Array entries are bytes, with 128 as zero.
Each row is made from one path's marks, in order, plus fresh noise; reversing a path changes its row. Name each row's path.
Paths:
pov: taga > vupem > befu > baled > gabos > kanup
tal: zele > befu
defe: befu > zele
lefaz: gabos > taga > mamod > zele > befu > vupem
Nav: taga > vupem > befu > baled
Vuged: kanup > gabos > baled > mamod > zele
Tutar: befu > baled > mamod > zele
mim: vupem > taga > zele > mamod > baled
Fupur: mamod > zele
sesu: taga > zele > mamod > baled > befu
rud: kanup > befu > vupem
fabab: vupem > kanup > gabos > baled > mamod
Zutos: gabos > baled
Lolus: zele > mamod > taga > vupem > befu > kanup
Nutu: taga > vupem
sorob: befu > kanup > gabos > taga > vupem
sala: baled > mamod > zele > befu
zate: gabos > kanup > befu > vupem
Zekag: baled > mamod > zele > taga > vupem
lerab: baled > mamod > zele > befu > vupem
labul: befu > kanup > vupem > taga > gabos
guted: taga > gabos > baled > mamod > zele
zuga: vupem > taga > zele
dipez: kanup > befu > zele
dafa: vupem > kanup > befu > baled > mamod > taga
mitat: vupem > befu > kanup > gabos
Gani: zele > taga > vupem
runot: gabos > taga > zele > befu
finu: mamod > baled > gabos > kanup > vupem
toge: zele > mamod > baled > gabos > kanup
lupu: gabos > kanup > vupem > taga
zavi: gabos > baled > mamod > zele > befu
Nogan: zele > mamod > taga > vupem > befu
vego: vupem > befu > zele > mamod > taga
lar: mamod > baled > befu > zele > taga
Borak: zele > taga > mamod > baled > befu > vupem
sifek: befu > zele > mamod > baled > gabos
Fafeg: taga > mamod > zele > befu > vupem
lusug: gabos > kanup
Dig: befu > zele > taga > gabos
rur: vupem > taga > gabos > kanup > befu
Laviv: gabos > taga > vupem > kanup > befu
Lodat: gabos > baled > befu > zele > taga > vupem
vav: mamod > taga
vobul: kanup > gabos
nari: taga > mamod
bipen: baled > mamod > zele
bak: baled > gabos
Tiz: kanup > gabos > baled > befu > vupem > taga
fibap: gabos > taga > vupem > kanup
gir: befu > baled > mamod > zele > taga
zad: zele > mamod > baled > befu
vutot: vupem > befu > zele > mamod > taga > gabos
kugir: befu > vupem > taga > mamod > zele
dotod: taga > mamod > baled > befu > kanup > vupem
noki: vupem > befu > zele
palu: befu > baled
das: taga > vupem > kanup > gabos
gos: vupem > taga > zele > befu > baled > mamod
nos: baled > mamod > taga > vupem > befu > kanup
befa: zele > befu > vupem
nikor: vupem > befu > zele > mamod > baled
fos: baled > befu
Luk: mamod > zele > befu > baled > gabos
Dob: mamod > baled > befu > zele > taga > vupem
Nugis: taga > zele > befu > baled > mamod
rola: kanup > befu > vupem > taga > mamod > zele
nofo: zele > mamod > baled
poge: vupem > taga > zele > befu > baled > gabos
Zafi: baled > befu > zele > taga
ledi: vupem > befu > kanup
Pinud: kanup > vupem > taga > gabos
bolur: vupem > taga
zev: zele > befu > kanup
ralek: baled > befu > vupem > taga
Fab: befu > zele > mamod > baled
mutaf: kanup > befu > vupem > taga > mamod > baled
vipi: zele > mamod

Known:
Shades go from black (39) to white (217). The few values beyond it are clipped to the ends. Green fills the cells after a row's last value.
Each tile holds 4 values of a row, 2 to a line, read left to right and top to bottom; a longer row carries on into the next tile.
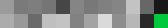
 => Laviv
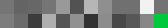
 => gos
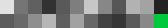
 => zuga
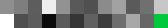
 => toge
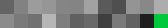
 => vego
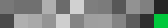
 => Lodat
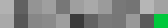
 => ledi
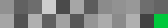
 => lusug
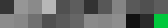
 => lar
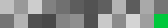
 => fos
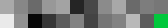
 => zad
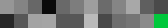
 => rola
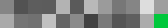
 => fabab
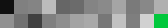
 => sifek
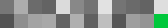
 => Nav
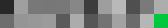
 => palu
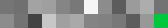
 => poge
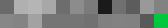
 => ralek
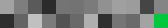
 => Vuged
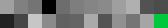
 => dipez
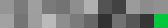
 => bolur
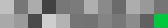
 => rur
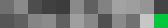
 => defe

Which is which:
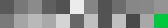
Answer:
sorob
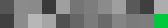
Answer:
mutaf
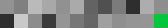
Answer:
lerab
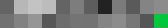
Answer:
Zafi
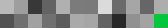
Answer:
guted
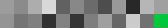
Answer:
nos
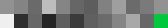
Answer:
zev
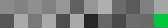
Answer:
mim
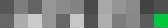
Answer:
Zutos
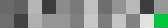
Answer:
vobul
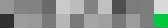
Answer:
Fafeg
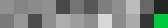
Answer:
runot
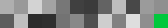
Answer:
sala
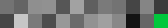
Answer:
Dob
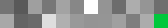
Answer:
mitat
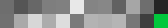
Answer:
zate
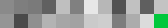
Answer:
das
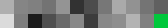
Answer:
tal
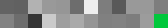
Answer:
vutot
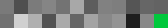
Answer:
finu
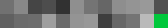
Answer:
kugir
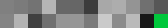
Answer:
zavi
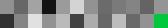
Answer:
rud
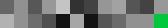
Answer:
nofo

